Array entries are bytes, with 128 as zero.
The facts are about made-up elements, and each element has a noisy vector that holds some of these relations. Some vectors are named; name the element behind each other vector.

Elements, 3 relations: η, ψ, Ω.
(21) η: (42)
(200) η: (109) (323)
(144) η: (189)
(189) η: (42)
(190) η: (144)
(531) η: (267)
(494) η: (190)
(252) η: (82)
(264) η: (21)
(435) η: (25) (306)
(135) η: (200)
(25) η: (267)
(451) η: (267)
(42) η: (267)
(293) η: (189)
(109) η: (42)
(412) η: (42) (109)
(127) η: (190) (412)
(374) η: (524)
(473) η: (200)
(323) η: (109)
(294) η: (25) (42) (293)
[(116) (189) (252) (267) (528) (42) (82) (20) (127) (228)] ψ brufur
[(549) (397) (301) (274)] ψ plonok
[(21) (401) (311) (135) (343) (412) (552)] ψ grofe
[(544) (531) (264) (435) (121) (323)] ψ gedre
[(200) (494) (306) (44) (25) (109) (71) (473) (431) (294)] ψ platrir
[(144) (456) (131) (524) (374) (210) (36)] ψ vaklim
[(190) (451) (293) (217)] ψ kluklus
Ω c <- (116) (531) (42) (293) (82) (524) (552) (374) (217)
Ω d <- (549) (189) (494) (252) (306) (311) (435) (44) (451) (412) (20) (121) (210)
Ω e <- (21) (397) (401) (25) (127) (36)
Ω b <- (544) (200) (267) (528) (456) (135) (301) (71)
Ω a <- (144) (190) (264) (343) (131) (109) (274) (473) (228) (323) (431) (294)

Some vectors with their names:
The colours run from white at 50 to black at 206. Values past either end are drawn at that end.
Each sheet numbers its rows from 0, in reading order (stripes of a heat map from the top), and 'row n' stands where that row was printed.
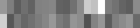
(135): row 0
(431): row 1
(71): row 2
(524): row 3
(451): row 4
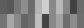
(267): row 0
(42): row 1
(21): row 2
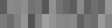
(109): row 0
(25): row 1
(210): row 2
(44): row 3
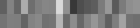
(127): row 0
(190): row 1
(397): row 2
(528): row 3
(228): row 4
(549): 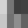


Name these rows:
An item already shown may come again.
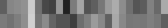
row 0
(109)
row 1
(301)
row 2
(252)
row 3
(528)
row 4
(343)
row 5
(127)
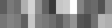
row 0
(127)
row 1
(274)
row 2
(374)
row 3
(435)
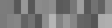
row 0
(36)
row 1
(323)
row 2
(528)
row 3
(121)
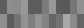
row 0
(473)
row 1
(528)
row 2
(267)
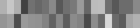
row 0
(552)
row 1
(456)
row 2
(200)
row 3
(531)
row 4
(544)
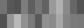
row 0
(306)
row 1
(494)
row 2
(343)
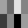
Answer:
(82)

